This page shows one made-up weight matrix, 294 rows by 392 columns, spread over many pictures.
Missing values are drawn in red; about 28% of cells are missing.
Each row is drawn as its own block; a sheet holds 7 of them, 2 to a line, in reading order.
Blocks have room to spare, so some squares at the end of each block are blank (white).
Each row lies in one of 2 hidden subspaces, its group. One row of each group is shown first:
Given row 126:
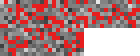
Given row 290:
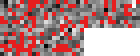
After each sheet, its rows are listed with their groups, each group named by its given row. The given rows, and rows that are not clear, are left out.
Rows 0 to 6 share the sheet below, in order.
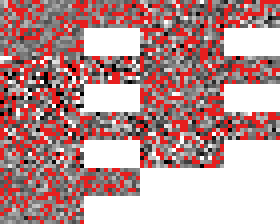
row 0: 290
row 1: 290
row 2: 126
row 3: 126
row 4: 126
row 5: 126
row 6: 126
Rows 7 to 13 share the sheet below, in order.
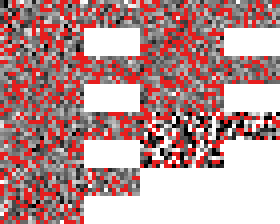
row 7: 290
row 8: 126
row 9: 126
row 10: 126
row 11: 126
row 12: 290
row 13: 126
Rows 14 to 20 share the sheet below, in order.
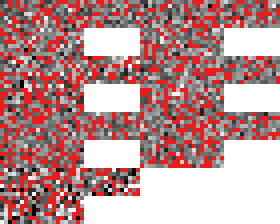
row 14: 126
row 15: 290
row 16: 290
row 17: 126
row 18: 126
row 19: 290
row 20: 290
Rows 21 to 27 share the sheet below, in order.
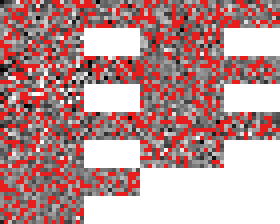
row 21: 126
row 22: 126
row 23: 126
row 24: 290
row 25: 126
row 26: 290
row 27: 290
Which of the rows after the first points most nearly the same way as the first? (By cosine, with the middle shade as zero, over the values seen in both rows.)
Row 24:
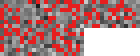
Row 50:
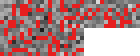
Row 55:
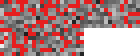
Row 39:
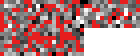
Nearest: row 50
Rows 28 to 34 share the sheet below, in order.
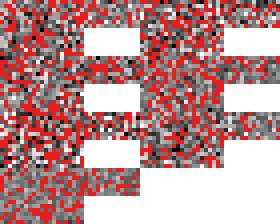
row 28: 126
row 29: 290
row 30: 126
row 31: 290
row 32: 290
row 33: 126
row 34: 290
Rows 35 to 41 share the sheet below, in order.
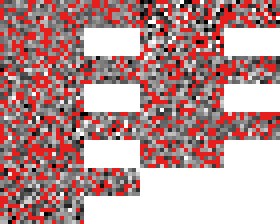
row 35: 126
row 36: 126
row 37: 126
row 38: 290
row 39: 290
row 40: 290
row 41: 290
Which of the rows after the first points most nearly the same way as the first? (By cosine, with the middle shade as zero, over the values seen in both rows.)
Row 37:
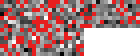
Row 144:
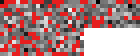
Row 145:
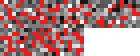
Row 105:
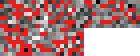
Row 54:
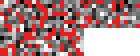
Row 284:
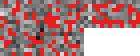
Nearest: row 105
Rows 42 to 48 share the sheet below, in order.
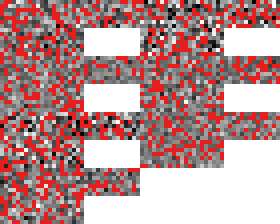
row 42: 290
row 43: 290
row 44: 126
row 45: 290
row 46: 290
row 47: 290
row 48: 126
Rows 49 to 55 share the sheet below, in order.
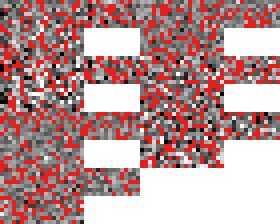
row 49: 126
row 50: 126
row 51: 126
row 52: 126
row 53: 290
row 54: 290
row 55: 126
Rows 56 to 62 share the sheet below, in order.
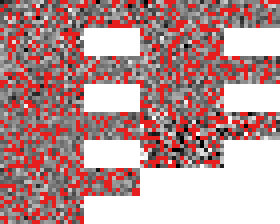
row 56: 126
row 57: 290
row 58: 126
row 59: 290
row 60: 290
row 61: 126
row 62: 126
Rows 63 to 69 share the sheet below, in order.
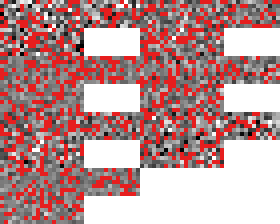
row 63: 290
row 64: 126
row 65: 290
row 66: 290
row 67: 126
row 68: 290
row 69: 290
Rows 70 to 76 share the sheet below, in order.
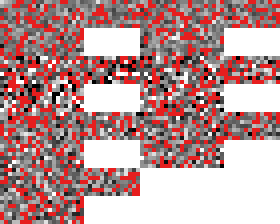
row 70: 126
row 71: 126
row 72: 290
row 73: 126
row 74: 290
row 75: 126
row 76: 290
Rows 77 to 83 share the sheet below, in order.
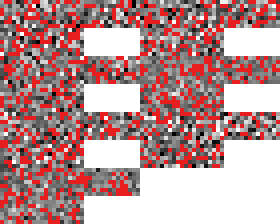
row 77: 290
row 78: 290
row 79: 290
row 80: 126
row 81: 290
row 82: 290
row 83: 126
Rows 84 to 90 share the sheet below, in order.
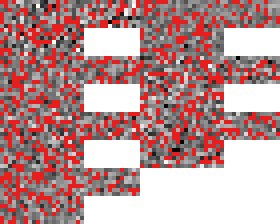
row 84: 290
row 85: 290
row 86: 290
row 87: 126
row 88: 290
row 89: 126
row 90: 290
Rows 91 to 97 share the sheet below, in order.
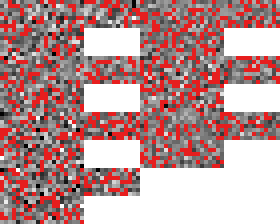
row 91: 290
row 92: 290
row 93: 290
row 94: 126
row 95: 126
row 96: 290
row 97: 126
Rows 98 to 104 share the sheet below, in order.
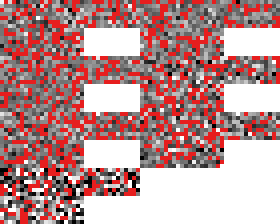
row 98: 126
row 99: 126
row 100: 126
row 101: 290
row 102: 126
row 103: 126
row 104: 126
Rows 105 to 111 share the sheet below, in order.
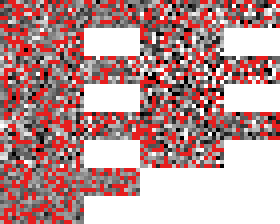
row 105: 126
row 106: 290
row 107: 126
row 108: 126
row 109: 126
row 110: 126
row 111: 290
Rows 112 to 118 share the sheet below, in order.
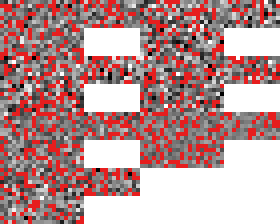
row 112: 290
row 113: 290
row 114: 290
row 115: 126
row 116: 290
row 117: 126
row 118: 126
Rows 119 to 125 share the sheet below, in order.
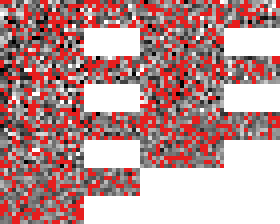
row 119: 126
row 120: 290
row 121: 126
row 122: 126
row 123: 126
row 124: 290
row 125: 290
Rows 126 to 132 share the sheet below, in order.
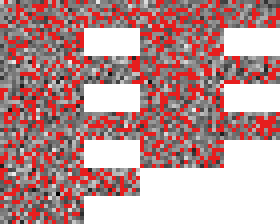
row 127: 290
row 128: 290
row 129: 290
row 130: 290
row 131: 290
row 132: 290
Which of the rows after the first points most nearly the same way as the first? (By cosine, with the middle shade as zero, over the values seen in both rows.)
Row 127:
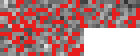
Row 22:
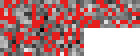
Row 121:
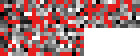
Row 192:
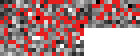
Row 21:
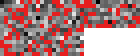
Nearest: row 22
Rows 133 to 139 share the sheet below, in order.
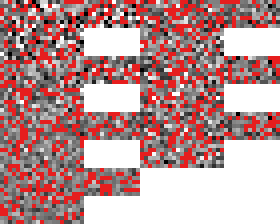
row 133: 290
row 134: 126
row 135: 290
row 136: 126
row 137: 290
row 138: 126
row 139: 290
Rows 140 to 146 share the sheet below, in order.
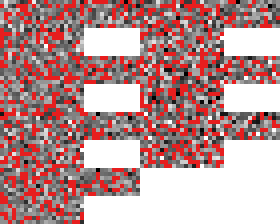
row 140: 290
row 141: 126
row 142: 290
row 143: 126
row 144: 126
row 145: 290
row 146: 126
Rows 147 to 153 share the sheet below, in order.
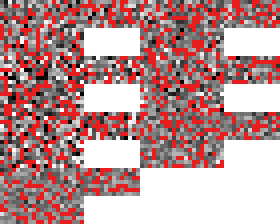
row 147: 290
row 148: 126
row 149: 126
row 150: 126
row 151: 290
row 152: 290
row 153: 126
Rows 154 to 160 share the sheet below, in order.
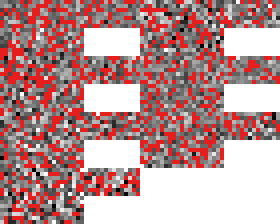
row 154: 126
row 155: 126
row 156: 290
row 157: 126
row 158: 126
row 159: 290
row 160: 290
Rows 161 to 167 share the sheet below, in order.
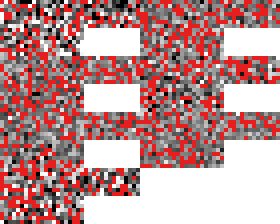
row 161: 290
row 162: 290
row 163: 126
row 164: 290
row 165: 290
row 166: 126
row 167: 290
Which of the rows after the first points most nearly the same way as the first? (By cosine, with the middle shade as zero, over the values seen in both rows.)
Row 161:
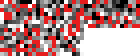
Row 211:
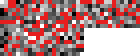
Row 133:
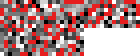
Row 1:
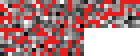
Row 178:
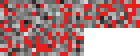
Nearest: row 178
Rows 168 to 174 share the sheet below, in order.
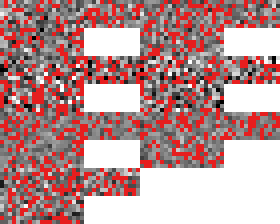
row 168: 126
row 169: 290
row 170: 126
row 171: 290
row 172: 290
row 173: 126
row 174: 290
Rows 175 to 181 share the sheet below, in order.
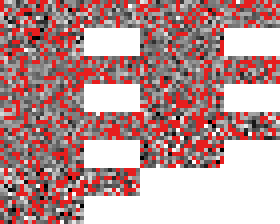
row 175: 126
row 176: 126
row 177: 290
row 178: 290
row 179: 126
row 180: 126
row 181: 126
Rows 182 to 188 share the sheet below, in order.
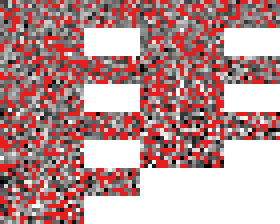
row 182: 290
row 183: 126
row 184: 290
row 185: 126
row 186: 126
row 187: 290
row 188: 126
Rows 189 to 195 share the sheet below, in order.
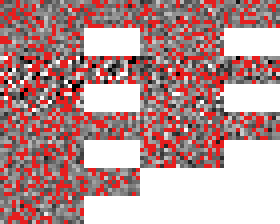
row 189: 126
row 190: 126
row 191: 290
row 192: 126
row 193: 290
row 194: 290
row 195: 290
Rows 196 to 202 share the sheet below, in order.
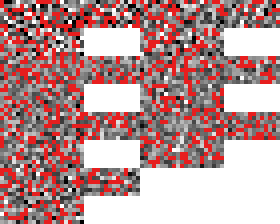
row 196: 126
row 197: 290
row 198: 290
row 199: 290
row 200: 290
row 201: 126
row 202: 126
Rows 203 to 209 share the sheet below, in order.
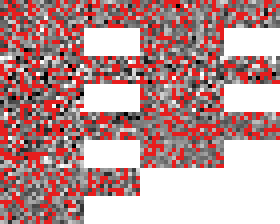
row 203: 126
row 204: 290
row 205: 126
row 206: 290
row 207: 290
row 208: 290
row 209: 290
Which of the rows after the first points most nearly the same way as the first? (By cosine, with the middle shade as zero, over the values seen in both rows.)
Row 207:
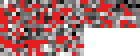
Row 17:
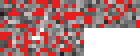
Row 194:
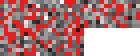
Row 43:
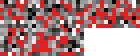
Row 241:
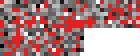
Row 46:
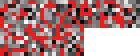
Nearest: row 241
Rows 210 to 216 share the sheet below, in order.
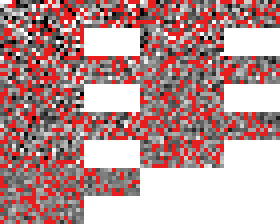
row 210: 126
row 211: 126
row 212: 126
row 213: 290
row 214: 290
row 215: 290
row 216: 126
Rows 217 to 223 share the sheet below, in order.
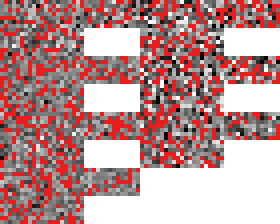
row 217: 290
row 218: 126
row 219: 290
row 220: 290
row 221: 126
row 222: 290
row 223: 126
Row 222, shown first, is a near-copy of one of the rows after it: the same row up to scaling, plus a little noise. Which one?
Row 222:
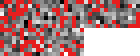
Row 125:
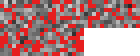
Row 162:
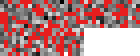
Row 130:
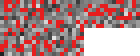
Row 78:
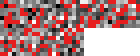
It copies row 162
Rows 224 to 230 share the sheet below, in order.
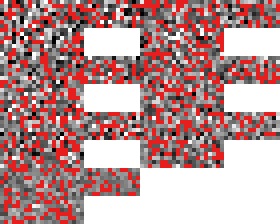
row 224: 290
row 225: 126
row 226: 290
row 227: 290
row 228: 290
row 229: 290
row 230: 126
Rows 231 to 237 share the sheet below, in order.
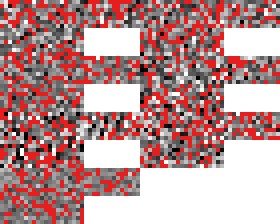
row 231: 290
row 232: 290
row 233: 126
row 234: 126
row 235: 290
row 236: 126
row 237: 126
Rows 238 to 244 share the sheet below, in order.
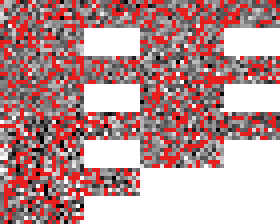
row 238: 290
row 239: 290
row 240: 290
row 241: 126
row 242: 126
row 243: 290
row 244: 126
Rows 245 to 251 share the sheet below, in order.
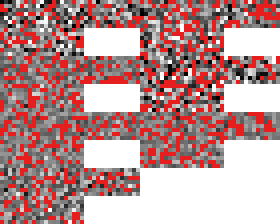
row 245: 126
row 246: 126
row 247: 126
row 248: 290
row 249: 290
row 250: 290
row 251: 290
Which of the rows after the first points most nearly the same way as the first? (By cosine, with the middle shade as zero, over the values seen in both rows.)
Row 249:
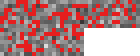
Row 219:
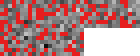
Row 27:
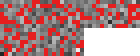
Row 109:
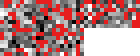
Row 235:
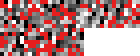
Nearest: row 109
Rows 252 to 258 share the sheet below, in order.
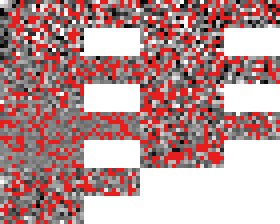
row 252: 126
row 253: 126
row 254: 126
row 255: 290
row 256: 126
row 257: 126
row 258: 126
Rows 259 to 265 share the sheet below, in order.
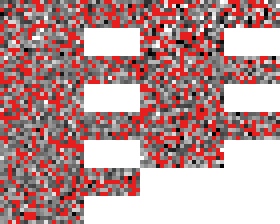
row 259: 126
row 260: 290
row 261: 290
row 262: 290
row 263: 126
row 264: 126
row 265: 290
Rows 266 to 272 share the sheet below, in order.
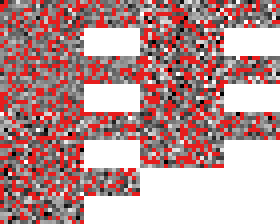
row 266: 126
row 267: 126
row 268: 290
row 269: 126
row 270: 126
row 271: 126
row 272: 290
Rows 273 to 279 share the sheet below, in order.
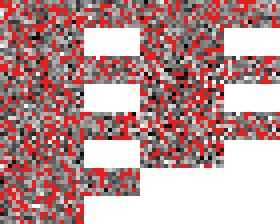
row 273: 126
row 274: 290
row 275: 126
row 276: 126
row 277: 290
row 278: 126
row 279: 126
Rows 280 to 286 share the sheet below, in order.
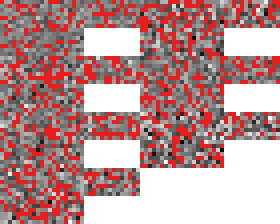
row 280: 126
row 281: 290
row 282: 126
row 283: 126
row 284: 126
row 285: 126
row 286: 290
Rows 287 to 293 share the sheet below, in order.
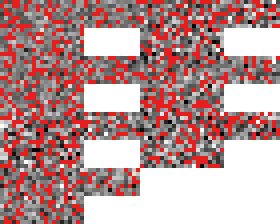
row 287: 126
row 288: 290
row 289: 290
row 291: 126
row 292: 290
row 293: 290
